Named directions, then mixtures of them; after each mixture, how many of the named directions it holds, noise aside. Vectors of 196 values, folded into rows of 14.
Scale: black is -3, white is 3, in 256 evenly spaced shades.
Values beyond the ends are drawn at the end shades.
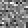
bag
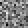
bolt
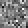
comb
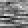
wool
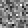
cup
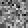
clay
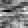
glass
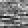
one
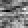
one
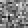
three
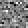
two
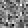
two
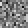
two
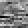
one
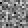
one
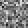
three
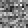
three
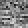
three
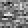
three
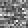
three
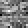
two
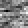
one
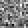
three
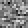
two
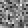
two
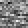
three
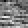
one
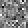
one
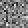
two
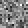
two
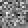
two
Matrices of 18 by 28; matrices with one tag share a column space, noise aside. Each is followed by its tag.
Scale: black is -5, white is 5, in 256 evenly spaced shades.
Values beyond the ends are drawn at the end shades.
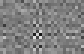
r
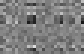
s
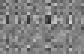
s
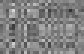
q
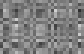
q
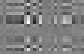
s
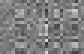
q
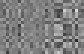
q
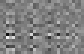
r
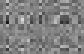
s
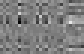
s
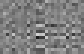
r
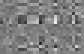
s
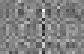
q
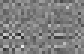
r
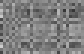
q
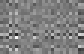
r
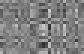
q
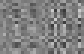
q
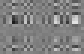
s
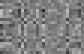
q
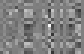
q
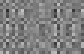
q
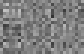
q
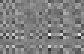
r
